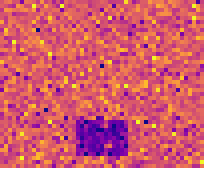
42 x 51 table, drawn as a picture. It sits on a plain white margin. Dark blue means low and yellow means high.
Odd patch: lower, in the bottom middle. Odd rows or columns: none. Ninth with the lowest average: bottom middle. Stripes: none.
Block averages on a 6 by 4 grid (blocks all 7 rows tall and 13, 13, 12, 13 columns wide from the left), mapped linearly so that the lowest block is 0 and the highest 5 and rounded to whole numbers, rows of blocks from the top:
5 4 4 5 | 5 5 4 5 | 5 4 5 5 | 4 5 5 5 | 4 0 1 4 | 5 2 2 4
